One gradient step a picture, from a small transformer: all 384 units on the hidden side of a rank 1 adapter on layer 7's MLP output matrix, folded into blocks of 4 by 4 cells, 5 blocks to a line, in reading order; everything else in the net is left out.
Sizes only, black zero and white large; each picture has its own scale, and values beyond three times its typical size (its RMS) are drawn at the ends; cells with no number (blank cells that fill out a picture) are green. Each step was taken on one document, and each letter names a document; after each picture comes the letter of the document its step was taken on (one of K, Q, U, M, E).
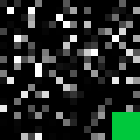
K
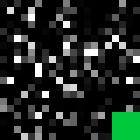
K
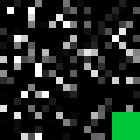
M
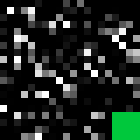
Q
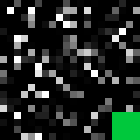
M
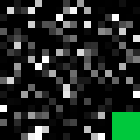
Q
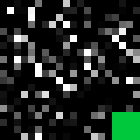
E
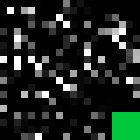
Q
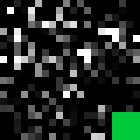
E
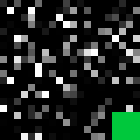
K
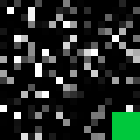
K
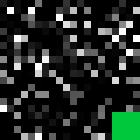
K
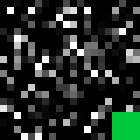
M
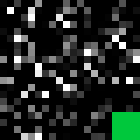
M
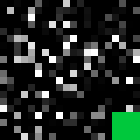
E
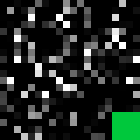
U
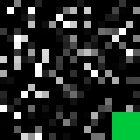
M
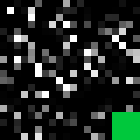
E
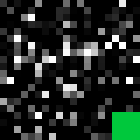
K
